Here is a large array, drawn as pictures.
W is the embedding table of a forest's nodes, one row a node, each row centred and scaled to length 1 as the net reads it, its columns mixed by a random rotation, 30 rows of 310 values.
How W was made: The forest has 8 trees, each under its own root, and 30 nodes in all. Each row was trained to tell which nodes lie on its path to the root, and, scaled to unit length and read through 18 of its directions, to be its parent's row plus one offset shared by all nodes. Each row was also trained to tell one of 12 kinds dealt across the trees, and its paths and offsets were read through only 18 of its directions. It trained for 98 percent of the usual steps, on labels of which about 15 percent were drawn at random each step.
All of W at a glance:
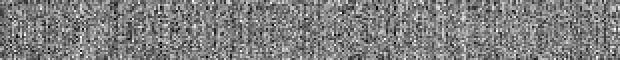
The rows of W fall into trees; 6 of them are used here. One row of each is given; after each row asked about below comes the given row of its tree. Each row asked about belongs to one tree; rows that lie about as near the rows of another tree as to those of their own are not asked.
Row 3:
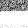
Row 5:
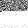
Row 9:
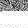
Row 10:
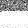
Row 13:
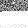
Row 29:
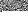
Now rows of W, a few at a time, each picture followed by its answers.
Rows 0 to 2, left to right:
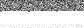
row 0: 10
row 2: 9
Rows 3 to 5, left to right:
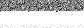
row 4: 3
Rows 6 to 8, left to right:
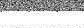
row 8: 29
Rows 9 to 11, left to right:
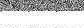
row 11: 13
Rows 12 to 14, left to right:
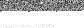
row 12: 9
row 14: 3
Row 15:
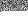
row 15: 9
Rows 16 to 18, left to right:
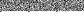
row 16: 5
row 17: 13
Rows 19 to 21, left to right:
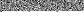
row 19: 13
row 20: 9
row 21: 3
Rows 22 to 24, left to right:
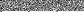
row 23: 3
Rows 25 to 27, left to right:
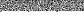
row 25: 29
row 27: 29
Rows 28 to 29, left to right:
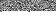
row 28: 29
